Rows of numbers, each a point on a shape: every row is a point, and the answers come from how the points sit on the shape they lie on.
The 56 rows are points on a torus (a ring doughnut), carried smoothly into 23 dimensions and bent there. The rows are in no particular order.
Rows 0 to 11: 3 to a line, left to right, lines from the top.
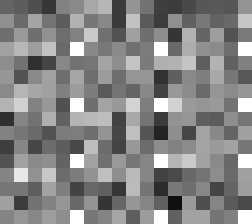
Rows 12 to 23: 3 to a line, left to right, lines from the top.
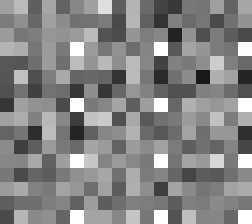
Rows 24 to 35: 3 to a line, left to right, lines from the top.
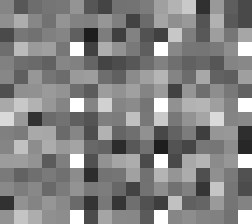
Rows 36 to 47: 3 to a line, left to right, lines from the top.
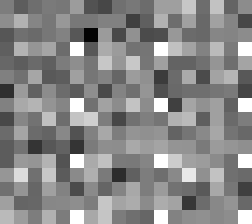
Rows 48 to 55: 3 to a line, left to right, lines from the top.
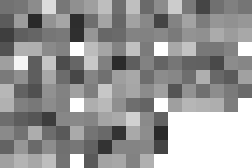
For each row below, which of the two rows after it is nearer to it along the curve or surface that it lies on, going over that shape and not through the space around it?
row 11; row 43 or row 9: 43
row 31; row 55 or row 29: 55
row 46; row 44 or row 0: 0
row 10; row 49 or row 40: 40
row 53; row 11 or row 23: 11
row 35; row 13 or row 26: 26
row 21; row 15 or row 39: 15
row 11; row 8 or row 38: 8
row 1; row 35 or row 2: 35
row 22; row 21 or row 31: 31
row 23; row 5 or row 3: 3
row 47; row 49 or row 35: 49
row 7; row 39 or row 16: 16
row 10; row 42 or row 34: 42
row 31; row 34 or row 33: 34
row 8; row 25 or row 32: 25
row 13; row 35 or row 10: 10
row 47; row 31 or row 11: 31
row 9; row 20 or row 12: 20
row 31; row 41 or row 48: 48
